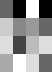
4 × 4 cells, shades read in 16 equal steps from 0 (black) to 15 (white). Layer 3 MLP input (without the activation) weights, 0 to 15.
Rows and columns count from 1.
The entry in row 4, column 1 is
10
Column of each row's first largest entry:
3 1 1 2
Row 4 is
10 15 13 6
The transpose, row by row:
6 12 13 10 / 0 8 4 15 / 15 9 11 13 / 0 6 13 6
